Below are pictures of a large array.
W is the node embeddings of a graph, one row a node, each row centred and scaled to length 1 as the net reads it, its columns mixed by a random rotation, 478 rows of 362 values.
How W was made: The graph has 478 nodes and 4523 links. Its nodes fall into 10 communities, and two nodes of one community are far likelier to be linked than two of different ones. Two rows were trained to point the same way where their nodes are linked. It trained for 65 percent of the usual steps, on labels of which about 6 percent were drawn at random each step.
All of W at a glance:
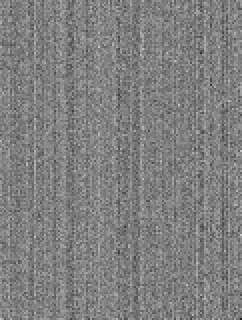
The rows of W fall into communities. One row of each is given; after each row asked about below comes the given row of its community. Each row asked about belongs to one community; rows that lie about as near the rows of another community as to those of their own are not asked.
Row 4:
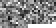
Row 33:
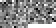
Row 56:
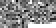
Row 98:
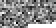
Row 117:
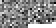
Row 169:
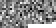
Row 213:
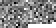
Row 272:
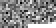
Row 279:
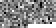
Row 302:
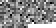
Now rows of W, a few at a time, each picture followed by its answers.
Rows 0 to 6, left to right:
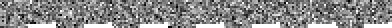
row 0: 4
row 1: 117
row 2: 302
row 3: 272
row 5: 33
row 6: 302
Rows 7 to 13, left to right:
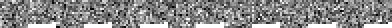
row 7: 56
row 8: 272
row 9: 272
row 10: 33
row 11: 117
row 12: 117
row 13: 56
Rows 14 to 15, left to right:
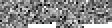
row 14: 279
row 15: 272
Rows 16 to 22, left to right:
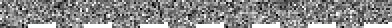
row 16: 169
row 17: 33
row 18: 279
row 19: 4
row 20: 272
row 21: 33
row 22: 33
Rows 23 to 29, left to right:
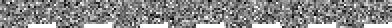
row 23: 56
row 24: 272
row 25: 56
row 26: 98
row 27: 56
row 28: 302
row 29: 98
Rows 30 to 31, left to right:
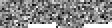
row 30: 213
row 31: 98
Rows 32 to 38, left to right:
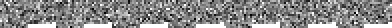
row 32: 4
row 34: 117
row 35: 117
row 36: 302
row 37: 33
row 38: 302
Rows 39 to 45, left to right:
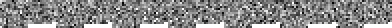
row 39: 302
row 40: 279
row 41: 56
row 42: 98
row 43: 4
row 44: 33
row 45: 117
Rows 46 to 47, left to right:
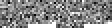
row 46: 98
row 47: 272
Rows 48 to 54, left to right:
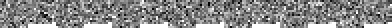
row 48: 56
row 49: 213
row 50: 56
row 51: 279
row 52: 33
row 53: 56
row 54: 302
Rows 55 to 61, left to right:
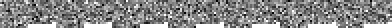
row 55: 213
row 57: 4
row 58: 169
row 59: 213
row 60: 169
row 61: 302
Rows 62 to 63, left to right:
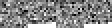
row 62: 4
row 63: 33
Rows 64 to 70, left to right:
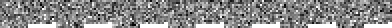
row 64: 279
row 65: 302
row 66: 302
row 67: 33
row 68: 33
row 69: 4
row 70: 213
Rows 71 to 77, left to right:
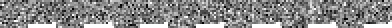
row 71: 279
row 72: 98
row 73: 302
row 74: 4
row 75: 117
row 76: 56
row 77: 4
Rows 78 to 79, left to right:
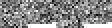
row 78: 272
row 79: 56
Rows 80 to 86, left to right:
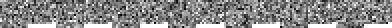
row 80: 302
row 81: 33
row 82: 56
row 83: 33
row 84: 302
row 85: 117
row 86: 98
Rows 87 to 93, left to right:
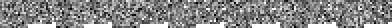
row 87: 279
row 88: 272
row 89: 4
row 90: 117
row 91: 56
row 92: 56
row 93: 169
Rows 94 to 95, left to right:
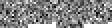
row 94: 169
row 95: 56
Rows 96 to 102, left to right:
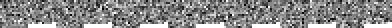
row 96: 33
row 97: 279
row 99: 4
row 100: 279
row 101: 56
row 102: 56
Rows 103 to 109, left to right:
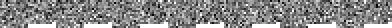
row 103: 98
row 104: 33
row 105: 272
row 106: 117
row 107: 213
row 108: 169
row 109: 279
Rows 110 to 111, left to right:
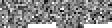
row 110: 213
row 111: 56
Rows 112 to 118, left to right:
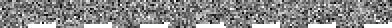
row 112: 169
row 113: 4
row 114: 98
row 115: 117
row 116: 302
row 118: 272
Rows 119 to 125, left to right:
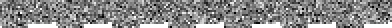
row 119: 302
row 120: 302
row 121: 213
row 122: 272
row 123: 4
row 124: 302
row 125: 272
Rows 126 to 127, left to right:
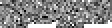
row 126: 302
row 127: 272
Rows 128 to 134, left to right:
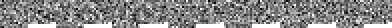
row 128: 117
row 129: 4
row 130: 4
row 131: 98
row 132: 302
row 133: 33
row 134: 213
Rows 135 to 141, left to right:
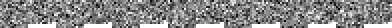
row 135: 272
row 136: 279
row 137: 272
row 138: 117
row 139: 4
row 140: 272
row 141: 117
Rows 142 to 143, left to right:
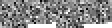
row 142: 98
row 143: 169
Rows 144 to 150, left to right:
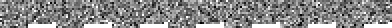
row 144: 279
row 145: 98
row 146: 279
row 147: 4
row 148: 279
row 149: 302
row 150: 213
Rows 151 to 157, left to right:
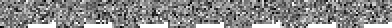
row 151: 272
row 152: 272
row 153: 56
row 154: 279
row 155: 98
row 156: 213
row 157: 213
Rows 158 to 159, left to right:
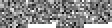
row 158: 213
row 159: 272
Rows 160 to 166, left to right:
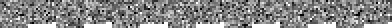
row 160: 4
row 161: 56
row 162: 33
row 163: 33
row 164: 302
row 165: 4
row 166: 4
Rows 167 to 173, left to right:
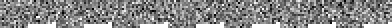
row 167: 98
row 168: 169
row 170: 117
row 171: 213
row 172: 279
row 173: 33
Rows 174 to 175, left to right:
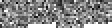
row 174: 117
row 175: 33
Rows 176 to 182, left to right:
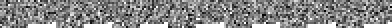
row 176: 98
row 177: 4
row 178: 279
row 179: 4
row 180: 56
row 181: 4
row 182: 213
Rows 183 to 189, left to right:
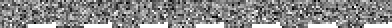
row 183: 4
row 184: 272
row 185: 33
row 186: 33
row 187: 213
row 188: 302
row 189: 302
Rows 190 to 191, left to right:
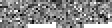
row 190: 4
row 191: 33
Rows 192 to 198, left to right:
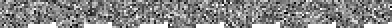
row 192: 56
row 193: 302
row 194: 169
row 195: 117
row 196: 117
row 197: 272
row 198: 117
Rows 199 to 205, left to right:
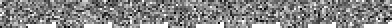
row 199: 169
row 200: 272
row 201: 33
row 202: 98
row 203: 33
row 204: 56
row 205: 213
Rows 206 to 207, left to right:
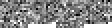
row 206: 272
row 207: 4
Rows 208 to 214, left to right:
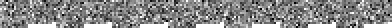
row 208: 56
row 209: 56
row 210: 213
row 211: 98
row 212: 169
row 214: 272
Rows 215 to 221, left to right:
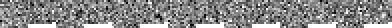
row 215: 279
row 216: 4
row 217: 302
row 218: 279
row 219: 279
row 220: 98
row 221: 279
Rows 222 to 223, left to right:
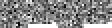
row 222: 213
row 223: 302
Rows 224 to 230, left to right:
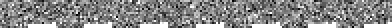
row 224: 169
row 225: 302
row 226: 272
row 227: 272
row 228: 169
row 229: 302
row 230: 117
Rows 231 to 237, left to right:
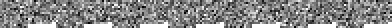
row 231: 302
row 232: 4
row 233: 98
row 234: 117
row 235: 213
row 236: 279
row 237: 98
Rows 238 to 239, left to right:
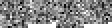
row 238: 56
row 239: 272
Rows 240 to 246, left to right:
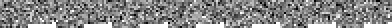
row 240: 213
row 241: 4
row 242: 4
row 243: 272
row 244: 279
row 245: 302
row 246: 33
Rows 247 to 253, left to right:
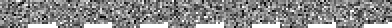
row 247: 272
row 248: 302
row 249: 117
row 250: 98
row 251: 279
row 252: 279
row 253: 4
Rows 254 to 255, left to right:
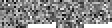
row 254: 98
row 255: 56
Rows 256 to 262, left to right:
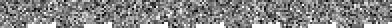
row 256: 33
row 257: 272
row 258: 279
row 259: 169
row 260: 56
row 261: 213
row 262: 56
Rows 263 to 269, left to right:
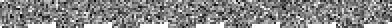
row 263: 302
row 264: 213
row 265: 98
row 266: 279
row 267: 98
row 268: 33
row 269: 117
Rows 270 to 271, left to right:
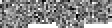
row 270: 117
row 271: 302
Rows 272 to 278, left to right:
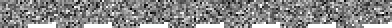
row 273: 279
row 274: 213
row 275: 117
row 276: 33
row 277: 213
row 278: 169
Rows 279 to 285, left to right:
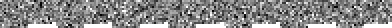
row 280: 56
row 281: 169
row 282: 4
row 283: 302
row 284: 169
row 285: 279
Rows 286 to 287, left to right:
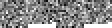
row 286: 213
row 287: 213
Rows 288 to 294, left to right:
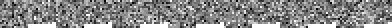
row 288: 4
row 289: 169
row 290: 272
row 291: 279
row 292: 302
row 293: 169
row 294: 272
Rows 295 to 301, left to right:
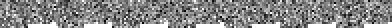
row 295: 117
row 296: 213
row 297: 98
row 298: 213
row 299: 169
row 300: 117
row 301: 56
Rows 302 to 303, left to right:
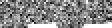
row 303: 56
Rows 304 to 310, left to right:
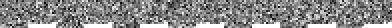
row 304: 302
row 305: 98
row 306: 56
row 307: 33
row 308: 117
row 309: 4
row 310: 98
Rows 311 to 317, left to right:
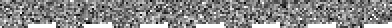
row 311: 302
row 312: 4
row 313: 213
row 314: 169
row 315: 302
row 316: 33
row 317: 117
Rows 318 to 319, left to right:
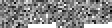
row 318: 213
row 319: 98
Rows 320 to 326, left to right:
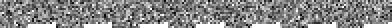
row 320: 213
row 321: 33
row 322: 4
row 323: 98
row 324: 98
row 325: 4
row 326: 98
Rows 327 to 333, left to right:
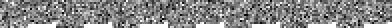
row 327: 169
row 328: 272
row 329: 213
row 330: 33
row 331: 4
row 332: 98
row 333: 56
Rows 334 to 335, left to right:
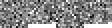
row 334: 213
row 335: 279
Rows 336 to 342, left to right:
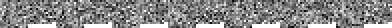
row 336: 169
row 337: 169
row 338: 213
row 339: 117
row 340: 169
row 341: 272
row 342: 117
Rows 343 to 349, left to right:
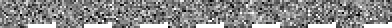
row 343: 302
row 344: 117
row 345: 272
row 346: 272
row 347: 272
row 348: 117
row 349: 4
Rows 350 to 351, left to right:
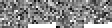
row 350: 4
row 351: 272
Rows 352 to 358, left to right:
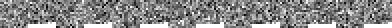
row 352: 4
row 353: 272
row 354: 56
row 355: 279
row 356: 4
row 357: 272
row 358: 117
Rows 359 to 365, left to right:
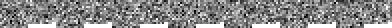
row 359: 98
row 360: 56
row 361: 272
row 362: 169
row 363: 169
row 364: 98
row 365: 33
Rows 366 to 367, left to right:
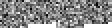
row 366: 169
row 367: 279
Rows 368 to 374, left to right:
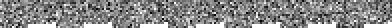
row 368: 213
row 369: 33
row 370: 213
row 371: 169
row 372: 56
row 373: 56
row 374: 272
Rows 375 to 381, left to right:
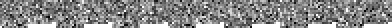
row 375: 302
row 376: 213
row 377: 56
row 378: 302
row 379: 117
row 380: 117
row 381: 279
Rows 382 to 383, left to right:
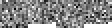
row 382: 117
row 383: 169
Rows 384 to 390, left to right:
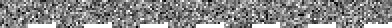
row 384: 33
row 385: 272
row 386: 4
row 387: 98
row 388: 117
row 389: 4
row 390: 33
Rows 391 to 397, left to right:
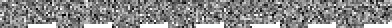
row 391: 169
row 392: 56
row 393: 117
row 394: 33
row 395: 169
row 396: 117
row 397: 98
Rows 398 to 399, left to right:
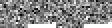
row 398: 4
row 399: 98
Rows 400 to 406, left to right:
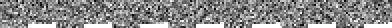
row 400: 279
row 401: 213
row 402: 4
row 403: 279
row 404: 213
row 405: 302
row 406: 272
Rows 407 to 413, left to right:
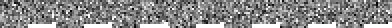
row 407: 33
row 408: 169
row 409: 56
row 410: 56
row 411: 279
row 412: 117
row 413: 279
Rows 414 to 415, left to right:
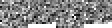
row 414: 279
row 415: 4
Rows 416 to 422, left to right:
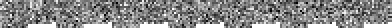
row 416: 56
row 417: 213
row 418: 33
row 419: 56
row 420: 213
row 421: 33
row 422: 302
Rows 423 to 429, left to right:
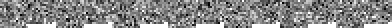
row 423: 4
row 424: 98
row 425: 56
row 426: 279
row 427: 272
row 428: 272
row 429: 98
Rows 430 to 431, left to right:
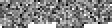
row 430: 302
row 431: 117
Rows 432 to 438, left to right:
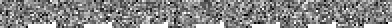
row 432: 169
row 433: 213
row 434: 272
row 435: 272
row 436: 4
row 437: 272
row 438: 279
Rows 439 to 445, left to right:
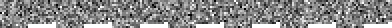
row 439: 169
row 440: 279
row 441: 279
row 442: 4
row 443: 279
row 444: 213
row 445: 169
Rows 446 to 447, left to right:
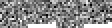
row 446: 169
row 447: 213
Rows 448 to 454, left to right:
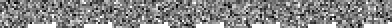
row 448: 33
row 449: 213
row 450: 98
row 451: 302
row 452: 33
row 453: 4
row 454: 56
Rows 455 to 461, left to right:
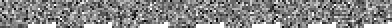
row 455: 117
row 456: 272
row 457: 4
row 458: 117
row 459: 213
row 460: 117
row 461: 56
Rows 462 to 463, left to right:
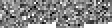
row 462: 169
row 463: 4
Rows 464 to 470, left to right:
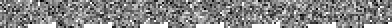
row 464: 98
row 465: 169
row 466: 272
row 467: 272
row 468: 98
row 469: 4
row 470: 279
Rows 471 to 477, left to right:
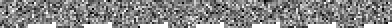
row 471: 169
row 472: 4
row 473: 169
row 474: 213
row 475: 98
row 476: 272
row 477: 279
